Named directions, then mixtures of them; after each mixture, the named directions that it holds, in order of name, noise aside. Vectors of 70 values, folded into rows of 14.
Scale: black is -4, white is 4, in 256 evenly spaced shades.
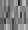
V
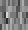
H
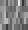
H, V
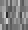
H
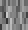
H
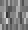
H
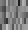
H, V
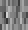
H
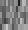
H, V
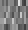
V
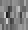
H, V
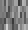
V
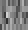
H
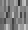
V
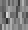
H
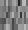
V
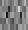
H, V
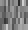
H, V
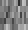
V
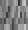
V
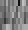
H, V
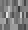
H, V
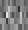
H, V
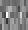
H, V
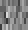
H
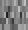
H, V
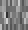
H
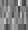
V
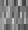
V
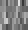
H, V
